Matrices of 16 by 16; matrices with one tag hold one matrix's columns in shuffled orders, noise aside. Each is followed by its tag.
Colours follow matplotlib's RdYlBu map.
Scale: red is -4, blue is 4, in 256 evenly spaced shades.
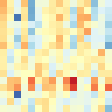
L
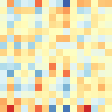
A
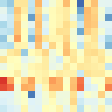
L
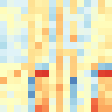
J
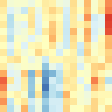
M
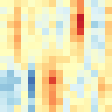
M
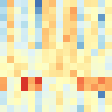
L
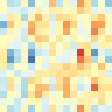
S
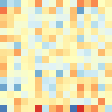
A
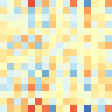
A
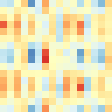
S
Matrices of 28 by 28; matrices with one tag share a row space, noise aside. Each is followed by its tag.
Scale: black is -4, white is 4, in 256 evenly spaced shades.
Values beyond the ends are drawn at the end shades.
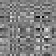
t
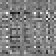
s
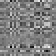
t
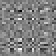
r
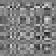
t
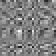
r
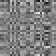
t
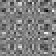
r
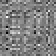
s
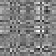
t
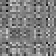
s
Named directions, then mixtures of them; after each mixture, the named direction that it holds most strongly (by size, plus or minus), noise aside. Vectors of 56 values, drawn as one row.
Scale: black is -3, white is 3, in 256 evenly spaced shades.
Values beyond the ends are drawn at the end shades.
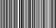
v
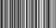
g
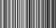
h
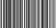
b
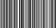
v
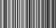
h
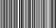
v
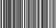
b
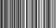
g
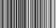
h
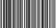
b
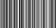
v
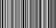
b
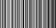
b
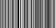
v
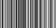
h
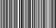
v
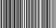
b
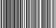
b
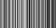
h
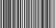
b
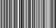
v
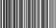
b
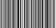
v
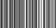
g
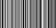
b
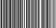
b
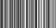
g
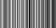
h
